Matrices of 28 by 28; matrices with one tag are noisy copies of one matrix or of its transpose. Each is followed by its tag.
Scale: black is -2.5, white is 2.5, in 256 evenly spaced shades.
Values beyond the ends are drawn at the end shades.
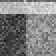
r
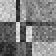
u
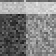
r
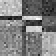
u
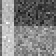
r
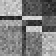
u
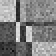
u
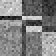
u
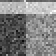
r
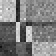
u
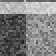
r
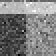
r
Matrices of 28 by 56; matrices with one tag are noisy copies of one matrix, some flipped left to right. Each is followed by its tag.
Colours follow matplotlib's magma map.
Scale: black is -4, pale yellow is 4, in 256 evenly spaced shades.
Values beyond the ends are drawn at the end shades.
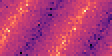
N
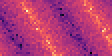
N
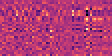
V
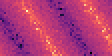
N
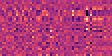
V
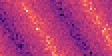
N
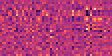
V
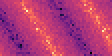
N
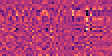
V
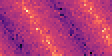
N
